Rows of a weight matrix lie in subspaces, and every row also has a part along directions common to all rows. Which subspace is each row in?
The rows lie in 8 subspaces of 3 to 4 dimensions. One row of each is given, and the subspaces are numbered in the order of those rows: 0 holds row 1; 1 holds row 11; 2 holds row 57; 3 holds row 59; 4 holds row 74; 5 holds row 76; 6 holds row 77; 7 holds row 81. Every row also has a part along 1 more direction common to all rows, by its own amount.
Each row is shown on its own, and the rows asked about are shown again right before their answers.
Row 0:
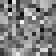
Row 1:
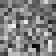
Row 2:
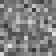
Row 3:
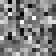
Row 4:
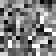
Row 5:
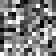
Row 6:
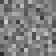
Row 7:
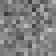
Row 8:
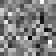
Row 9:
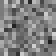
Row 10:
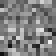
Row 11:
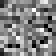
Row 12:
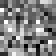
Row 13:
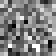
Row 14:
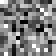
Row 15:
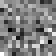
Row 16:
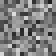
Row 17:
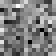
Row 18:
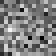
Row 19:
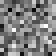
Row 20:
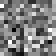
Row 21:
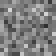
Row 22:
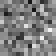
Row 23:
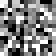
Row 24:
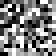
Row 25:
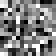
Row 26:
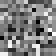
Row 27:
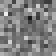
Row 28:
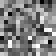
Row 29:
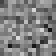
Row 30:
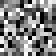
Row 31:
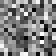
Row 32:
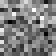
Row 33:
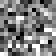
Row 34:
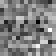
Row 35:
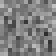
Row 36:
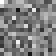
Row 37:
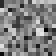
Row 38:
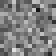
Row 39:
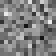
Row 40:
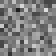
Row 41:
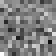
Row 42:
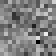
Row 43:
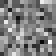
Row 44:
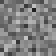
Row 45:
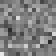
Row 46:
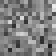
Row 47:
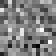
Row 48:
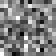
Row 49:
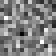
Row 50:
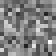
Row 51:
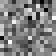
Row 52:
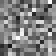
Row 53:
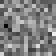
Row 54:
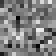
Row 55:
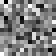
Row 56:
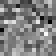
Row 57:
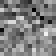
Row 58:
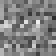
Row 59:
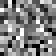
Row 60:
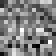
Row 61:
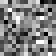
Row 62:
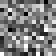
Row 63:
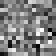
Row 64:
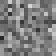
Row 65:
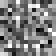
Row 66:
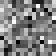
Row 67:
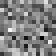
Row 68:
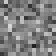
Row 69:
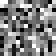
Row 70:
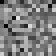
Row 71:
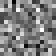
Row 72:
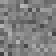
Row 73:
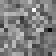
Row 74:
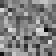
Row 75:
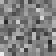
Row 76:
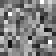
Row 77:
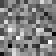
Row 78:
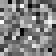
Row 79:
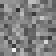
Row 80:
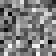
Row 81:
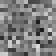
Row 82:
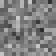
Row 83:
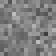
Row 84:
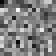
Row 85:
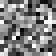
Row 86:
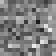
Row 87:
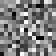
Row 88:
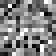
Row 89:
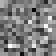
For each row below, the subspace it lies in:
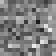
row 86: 1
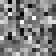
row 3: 3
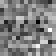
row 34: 1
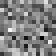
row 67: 4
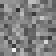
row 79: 7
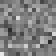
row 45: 6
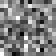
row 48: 5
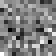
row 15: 0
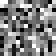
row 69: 6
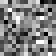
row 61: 7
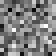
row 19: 1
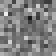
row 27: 5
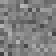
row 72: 6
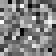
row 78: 3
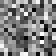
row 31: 4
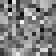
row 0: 3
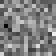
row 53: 6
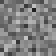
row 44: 6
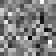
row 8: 5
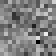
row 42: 7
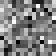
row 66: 5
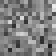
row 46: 0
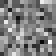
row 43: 7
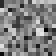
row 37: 4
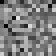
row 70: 6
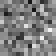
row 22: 2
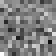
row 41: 0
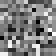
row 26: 7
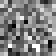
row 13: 0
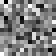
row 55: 0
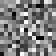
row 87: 4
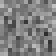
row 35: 0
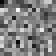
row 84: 6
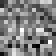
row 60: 3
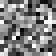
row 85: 3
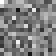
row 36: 6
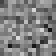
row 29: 1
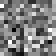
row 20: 7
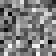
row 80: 5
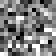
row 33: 2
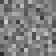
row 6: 0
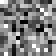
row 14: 6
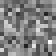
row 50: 1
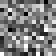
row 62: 4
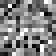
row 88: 5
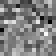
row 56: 2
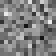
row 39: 2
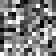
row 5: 2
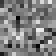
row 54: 4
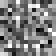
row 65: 3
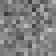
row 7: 2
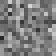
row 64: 3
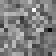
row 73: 2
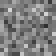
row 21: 1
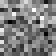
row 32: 2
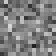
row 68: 0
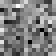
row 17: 2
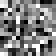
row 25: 2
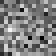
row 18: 6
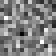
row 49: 0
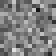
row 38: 3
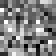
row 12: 1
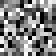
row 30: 5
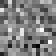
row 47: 3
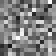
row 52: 4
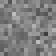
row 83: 7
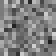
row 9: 4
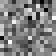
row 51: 5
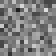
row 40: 6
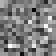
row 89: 1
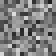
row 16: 4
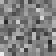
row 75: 0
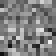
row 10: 7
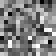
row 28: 5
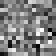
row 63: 7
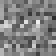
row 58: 1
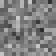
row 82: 4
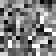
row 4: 5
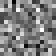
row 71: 3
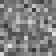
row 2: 6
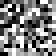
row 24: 1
